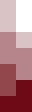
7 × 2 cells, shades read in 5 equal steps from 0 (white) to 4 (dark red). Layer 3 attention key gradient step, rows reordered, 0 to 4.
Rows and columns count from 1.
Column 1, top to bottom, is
1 1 2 2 3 3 4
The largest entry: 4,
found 3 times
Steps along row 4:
same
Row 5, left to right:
3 2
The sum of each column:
16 13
